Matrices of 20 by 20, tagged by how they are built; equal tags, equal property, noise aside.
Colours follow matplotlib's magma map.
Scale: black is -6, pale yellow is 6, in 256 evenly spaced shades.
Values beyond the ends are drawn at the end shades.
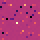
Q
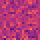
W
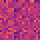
W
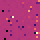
Q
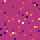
Q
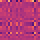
W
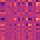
W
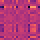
W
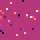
Q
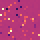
Q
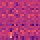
W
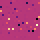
Q
